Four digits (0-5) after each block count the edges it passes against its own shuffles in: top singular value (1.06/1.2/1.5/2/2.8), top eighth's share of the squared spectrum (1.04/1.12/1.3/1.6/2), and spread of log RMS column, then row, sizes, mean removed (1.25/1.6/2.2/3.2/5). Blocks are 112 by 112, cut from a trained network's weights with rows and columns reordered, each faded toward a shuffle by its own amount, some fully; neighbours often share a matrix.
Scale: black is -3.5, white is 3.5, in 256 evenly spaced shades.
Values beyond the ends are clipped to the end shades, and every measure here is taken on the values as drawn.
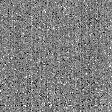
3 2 0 2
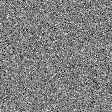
0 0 0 0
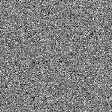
2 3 1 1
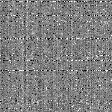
4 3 0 3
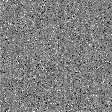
1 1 0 0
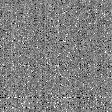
3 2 0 2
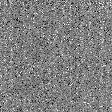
2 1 0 1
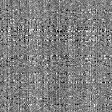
4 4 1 4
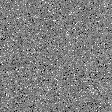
0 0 0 0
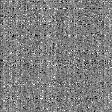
3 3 0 3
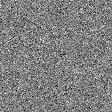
0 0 0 0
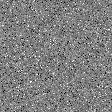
0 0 0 0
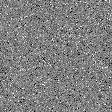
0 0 0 0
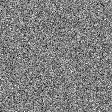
1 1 0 0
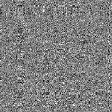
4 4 3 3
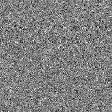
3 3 1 1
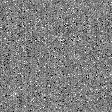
2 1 0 1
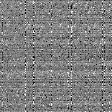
4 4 3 0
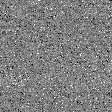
1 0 0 0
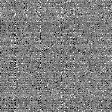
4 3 3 0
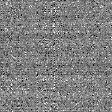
3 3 3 0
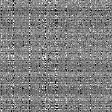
4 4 4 1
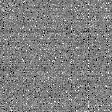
3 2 2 0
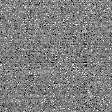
3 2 2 0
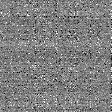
3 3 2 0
